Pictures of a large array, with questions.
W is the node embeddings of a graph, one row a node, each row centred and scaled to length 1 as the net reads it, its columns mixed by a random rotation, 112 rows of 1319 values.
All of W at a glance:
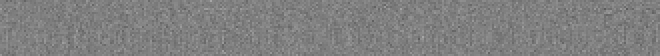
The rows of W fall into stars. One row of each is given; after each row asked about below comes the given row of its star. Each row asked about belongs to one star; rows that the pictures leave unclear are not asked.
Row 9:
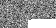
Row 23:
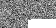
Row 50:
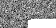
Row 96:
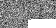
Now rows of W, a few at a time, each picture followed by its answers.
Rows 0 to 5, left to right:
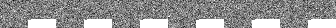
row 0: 96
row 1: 23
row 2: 9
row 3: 96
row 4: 9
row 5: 23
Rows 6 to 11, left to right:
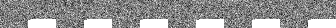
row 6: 50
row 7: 96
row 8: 96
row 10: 50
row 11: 96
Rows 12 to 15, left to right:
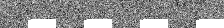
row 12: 9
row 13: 50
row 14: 23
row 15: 96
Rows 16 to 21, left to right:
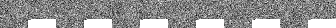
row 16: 96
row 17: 96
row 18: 96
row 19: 96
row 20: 23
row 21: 9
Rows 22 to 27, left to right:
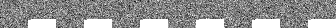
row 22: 96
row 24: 96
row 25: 9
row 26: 23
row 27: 9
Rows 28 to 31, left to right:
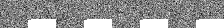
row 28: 50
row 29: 50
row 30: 96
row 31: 50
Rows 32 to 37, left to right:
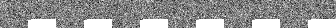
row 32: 9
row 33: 96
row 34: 50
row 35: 96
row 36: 96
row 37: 9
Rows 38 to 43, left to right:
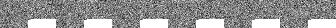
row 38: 50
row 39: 50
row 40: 50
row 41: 50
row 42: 9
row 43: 96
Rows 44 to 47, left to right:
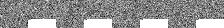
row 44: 96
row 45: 23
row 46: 23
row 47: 50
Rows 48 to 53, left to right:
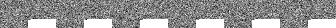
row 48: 96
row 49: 23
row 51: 23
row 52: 50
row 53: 96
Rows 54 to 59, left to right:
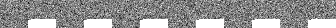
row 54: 50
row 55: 50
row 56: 50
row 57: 9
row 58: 50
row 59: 23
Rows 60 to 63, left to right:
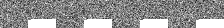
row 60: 9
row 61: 9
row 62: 9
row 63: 96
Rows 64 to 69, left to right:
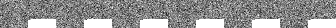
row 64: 50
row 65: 23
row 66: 9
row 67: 9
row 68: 9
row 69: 9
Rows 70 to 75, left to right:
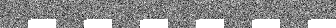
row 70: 50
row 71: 50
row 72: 9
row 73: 9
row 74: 50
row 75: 50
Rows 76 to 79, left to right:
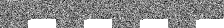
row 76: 50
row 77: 9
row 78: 9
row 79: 9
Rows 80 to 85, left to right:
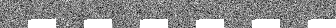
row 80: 9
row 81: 50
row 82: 9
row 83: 9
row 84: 9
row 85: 9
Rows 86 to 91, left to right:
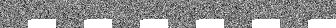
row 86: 9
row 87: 50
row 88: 23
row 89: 50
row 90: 50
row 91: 96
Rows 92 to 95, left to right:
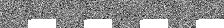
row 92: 23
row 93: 96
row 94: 50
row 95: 50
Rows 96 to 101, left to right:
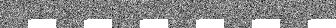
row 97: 23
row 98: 50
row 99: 23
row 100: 23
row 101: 50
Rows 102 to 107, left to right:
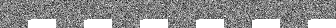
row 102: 9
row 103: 9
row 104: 9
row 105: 96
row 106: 96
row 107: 50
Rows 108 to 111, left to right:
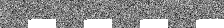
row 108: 23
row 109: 96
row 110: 96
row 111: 50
